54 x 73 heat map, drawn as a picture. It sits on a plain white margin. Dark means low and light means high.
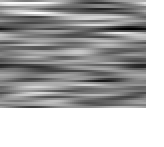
Slope: none. Grain: streaks across. Histogram: bell-shaped. Mirror symmetry: none. Average level on the scale: 50%.
